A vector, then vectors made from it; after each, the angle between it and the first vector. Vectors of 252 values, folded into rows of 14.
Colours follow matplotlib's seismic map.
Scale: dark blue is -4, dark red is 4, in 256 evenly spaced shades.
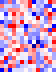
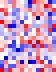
nearly opposite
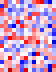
partly opposed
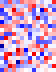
partly aligned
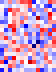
nearly parallel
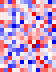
nearly opposite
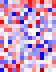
orthogonal
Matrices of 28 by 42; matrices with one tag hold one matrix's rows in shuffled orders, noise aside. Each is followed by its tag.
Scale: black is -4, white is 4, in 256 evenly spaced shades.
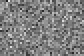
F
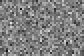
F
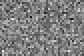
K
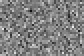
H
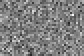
H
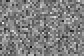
K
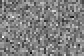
K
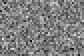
K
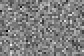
F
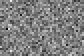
F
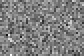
F
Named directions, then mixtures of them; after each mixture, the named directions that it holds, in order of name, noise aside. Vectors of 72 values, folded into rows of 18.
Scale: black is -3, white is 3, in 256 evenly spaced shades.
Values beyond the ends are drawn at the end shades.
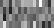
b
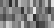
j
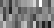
b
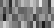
b, j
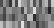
j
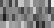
b, j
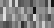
b, j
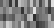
j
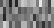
b, j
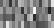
j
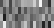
b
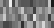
b, j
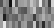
b, j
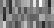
b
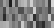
b, j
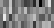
b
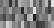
j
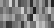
j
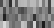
b, j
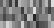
j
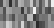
j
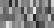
j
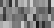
b, j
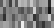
b, j
